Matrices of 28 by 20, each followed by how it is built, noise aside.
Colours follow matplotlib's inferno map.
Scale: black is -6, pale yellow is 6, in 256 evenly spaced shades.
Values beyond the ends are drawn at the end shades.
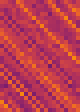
Toeplitz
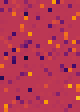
sparse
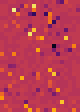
sparse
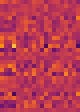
low rank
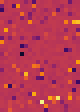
sparse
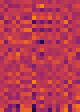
low rank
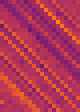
Toeplitz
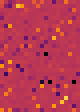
sparse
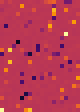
sparse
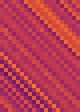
Toeplitz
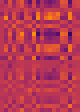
low rank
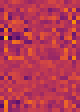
low rank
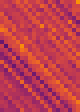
Toeplitz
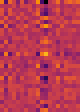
low rank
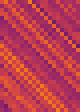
Toeplitz
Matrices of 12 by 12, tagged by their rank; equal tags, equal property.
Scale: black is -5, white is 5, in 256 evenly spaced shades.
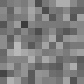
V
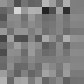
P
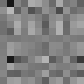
P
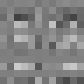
P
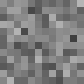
V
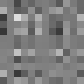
P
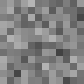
V
